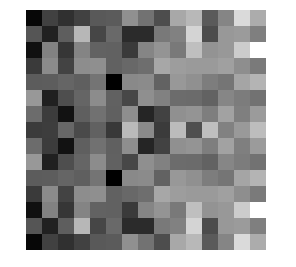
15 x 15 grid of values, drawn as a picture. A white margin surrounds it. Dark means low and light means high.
Mirror symmetry: top to bottom. Slope: up to the right. Odd rows or columns: none. Grain: fine.
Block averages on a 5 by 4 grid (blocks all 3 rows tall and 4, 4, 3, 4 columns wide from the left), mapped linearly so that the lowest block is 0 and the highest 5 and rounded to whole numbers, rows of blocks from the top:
0 1 5 5 | 1 2 4 4 | 0 2 3 5 | 1 2 4 4 | 0 1 5 5
